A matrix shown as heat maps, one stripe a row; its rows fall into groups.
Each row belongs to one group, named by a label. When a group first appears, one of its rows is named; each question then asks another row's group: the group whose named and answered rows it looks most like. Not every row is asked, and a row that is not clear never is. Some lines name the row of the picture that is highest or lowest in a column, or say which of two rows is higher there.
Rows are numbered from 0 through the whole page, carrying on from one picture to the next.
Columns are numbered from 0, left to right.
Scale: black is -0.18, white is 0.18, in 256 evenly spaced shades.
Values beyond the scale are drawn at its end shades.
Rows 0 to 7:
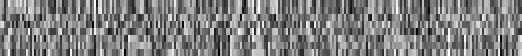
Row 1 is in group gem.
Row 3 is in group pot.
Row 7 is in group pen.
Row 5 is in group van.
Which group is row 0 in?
gem
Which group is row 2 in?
pen
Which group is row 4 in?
gem
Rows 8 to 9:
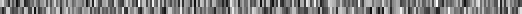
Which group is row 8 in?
pot
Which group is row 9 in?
van
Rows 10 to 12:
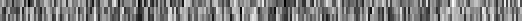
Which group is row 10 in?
pot
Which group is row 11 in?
pen
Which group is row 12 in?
pen
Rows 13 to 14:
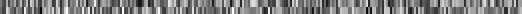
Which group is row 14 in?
van
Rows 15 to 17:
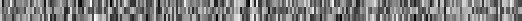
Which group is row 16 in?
pen
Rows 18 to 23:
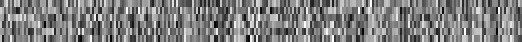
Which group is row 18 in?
van
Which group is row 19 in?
pot
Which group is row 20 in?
gem
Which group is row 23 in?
gem
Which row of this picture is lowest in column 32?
20
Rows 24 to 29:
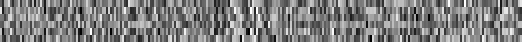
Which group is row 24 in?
van
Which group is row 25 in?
gem
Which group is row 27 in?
van
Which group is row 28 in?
gem
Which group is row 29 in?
pen
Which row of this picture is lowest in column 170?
26
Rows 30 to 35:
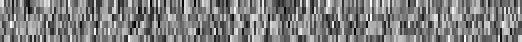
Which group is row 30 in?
pot
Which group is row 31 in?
pot
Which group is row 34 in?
gem
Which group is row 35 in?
van
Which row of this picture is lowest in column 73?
34
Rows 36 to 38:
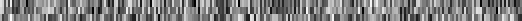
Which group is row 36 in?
pot
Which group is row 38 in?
gem
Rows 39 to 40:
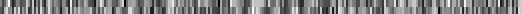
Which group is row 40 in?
van
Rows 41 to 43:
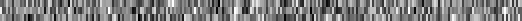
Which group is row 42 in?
gem
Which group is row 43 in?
pot
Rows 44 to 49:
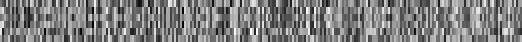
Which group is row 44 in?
pen
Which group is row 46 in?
pot
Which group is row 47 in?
pot
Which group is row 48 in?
gem
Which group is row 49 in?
pen
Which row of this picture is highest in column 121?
44
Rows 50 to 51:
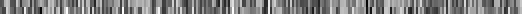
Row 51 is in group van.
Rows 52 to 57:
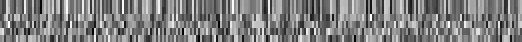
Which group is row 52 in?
van
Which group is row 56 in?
pot
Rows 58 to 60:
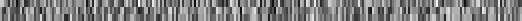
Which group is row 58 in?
pot
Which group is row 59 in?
pen
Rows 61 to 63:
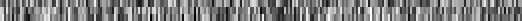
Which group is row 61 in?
pen
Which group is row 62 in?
pot
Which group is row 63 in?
pot
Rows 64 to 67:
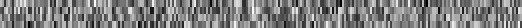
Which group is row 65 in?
van
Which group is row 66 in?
pen
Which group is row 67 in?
pot
